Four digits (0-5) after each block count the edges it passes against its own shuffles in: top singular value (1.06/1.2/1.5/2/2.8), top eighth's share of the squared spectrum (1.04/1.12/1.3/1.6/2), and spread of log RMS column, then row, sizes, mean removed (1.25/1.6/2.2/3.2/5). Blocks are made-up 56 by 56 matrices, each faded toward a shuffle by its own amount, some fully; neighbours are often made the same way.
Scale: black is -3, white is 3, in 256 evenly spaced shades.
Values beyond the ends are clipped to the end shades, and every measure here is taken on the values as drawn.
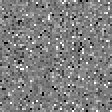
1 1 0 0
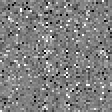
3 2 2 0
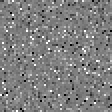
0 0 0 0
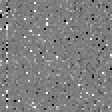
3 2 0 0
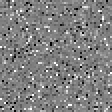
0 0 0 0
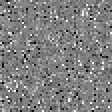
1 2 0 0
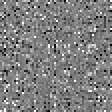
3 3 2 0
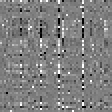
4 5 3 2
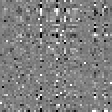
4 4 2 2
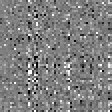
4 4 3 2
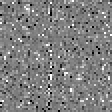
3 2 1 0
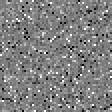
0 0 0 0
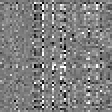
4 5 4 2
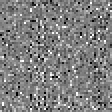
3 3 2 1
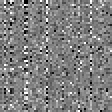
4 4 3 2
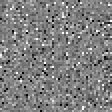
2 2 1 0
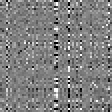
4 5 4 2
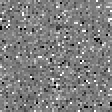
1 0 0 0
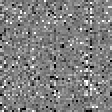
3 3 2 1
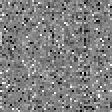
2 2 0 0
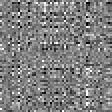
4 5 3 3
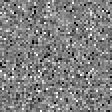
0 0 0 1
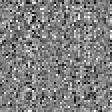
4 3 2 1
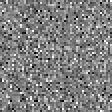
3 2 0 0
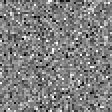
2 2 0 0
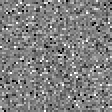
0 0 0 0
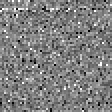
1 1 0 1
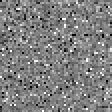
0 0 0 0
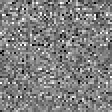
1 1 0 2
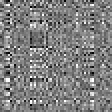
4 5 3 3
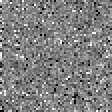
3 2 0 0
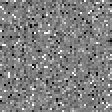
0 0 0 0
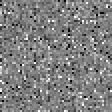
1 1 1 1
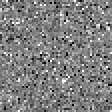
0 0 1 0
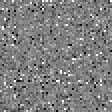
0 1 0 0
